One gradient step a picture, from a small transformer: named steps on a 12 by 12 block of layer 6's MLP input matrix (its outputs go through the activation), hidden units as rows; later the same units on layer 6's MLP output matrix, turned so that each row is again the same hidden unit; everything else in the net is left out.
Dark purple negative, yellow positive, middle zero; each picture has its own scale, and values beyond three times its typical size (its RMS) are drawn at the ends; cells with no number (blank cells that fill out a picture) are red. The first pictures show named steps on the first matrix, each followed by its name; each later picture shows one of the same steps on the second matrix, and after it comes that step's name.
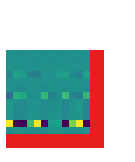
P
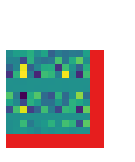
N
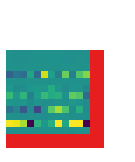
P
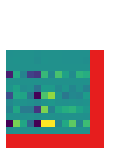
P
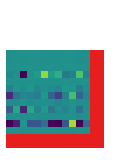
P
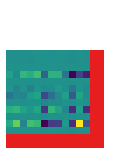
P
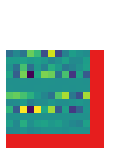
N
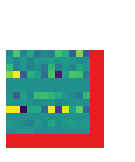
N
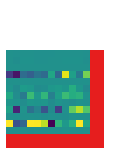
P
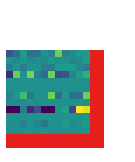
N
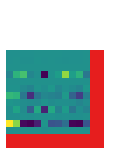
P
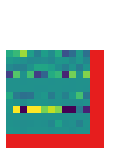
N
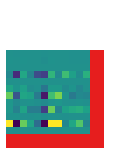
P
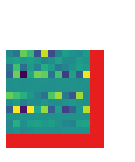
N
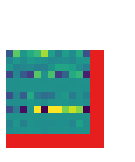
N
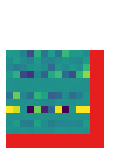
N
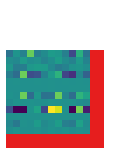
N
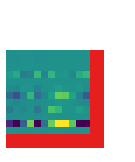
P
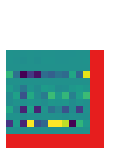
P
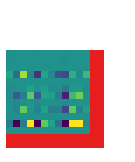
P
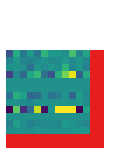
N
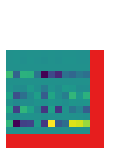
P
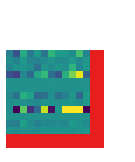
N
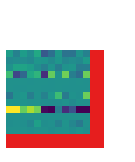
N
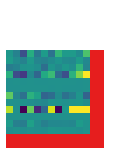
N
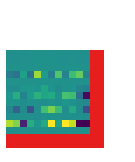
P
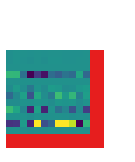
P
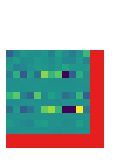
N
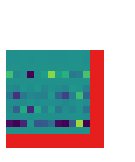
P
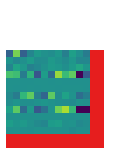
N
